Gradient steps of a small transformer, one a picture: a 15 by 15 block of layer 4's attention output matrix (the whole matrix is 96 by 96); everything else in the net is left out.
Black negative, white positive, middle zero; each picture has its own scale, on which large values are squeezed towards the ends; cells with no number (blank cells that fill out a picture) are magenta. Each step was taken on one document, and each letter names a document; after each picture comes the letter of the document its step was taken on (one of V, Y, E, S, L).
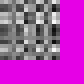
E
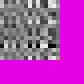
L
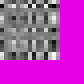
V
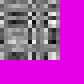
V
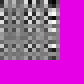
L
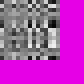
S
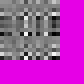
E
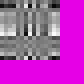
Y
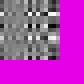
S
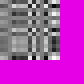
V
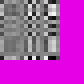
S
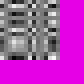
V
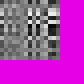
L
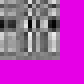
Y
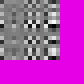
S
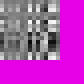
L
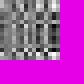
E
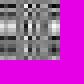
Y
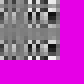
L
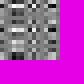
V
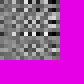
E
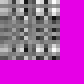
E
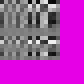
S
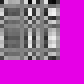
L
